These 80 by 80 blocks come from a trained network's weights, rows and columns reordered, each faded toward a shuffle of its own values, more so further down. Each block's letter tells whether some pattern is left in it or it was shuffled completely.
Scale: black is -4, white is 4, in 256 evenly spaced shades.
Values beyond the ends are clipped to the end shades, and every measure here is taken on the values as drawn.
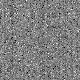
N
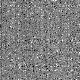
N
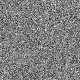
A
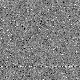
N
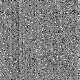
N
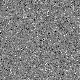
A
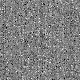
N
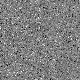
A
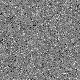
A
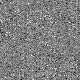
N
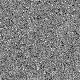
A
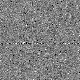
N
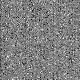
N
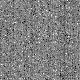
N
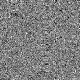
N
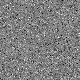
A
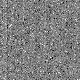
N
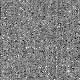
N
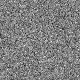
A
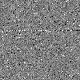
N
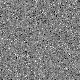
A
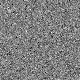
A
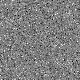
A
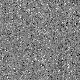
N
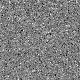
A
